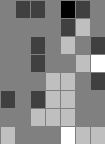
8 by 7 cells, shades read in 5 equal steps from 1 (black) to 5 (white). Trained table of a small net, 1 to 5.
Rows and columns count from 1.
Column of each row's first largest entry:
1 6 5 7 4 4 3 5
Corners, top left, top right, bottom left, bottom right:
3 3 4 4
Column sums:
24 23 21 27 27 26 25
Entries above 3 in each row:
0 1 1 2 2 2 3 4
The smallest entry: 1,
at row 1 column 5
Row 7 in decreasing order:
4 4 4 3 3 3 3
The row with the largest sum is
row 8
